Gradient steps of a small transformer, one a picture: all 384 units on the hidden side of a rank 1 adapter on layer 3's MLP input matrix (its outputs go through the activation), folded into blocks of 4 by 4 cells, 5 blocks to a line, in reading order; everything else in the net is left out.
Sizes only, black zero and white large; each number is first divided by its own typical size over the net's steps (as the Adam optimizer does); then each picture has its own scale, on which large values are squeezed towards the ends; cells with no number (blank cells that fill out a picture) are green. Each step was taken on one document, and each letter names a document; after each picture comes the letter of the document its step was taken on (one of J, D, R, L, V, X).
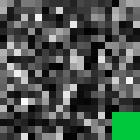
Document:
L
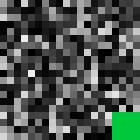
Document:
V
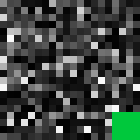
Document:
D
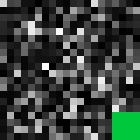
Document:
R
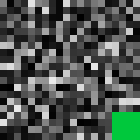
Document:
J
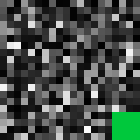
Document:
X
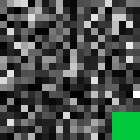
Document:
L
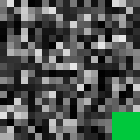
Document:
V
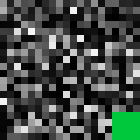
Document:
R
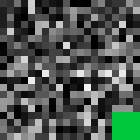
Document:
J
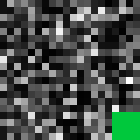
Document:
D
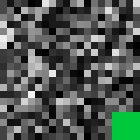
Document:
J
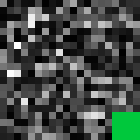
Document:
L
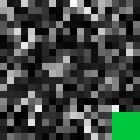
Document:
L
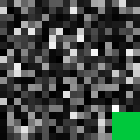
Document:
R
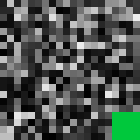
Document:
V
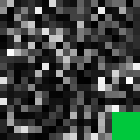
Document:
R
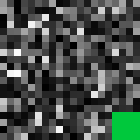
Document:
L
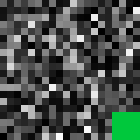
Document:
X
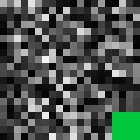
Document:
J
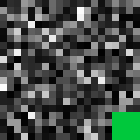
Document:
D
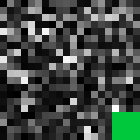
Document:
D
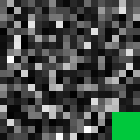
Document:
X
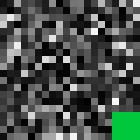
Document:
X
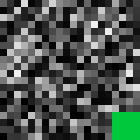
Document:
V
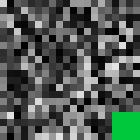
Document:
J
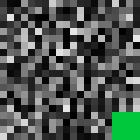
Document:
V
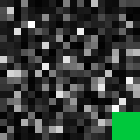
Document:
D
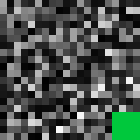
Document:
L
